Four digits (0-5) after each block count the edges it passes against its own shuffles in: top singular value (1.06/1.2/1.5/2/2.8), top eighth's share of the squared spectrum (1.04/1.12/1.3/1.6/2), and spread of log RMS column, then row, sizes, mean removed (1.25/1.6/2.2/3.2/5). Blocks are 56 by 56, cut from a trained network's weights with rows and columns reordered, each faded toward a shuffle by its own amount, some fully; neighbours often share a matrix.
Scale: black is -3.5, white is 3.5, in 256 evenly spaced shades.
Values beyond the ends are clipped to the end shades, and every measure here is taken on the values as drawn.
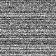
4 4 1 3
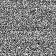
1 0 0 0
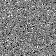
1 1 0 0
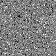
0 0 0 0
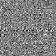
3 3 1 2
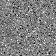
0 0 0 0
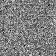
1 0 0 0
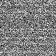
2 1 0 0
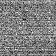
3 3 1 0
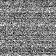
3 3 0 1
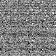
3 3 1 0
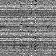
4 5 1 3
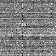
4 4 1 2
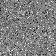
2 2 0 1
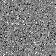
2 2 0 0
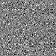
3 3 1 2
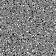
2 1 0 0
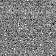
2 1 0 0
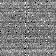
3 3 1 0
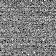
2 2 0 0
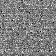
2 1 0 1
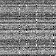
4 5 2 3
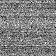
3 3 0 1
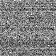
3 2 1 0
